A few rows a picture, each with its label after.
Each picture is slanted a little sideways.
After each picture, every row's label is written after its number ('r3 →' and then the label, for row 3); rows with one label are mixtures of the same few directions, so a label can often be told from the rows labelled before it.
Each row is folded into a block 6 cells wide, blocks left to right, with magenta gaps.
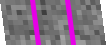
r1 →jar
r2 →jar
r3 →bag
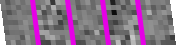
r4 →jar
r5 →bag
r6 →bag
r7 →jar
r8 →jar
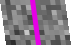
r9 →bag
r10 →jar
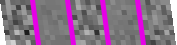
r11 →bag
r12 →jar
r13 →bag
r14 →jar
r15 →bag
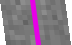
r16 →bag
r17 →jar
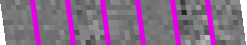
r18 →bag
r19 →bag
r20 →jar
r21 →jar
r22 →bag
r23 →jar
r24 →bag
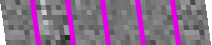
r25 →bag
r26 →jar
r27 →bag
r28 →jar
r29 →bag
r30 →bag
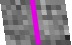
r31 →bag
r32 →jar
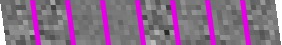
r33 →jar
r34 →bag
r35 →bag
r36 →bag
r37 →bag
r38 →jar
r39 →bag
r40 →bag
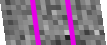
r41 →jar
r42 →jar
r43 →bag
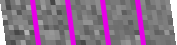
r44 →bag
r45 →bag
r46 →bag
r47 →jar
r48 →bag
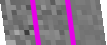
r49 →bag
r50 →bag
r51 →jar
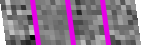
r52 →jar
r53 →bag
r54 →jar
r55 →bag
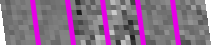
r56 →jar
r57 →jar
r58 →jar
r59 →jar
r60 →bag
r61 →bag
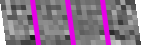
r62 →jar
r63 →jar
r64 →jar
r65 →bag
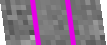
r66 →jar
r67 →jar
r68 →jar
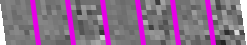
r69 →bag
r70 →jar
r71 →jar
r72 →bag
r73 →bag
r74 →jar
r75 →bag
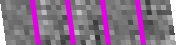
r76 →bag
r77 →jar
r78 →jar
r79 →jar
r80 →jar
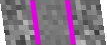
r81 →jar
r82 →jar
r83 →bag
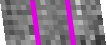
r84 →jar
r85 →jar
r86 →jar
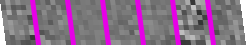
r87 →jar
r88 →bag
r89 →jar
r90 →bag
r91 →jar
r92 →bag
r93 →jar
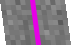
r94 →jar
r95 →bag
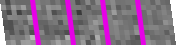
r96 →jar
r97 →jar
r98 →jar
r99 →jar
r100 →bag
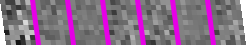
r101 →jar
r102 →bag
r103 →bag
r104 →jar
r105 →bag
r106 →jar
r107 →jar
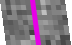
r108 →jar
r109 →jar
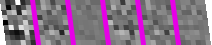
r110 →bag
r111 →bag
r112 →bag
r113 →bag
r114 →bag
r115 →bag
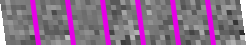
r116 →jar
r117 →jar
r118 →bag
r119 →jar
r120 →jar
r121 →bag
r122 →jar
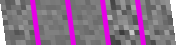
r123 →bag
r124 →jar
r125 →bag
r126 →bag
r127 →bag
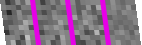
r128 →jar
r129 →jar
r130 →bag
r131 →bag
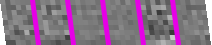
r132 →bag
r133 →jar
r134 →jar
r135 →bag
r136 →jar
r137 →jar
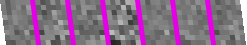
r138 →bag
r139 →jar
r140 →jar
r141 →bag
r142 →bag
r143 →bag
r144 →jar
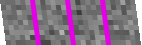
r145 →jar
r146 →bag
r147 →jar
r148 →bag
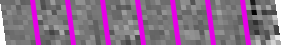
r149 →bag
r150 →bag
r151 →jar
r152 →jar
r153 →bag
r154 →bag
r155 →jar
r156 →jar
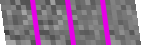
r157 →bag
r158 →bag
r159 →bag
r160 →bag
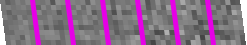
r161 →jar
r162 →bag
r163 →bag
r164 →jar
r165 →bag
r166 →jar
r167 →bag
